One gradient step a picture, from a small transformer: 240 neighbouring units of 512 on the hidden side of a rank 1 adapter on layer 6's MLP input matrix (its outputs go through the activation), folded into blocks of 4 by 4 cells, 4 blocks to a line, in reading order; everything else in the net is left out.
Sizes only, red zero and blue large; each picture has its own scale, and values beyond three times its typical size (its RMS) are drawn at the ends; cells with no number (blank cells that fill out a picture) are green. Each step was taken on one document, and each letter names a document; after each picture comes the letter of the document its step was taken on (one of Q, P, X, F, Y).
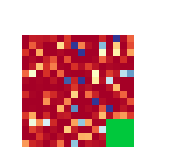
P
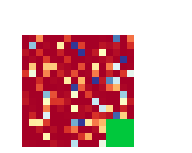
P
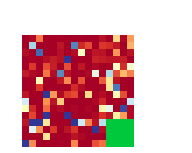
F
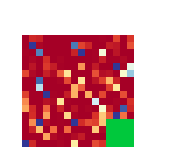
F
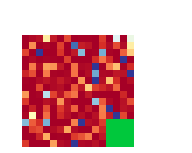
P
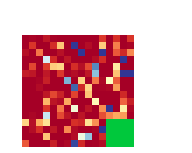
P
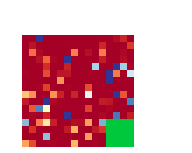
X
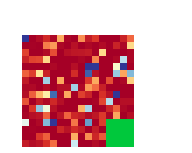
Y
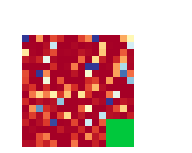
Y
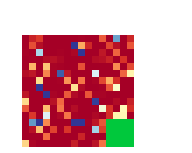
F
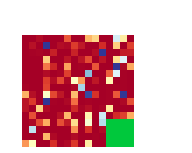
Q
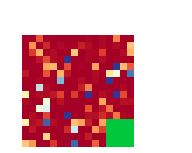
X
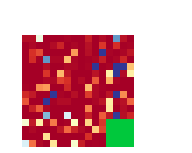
X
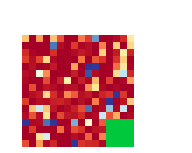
Y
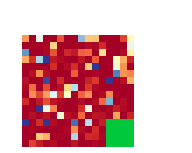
Y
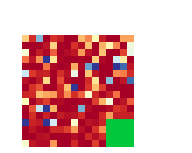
Y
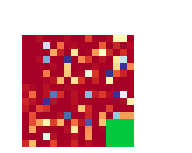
Q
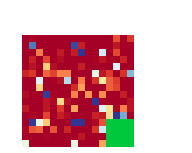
F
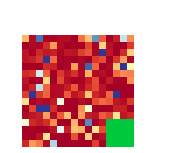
Y
